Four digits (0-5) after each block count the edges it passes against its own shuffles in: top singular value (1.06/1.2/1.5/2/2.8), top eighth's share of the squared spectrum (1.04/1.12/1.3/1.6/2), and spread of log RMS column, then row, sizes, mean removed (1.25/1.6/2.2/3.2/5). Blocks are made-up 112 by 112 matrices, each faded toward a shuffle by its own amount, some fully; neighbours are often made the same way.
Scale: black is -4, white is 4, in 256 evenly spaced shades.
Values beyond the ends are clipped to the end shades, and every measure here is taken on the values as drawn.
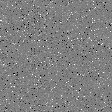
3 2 0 1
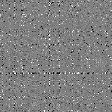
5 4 2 2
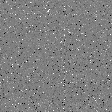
2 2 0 0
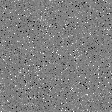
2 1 0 0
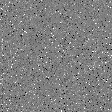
2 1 0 0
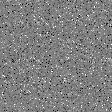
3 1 0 0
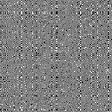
5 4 3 3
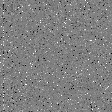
3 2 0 0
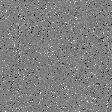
2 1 0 0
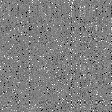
4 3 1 1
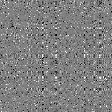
5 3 3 2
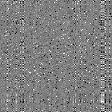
5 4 3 2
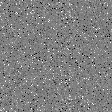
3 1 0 0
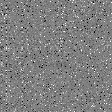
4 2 1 1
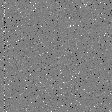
3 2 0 0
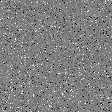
0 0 0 0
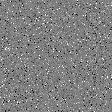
2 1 0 0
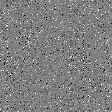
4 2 1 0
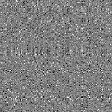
4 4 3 2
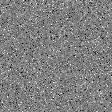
0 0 0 0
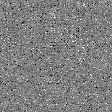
4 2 1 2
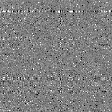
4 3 2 2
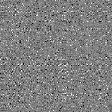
4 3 2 3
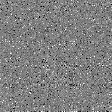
4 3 1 2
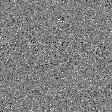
1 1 0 2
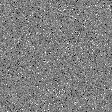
0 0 0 0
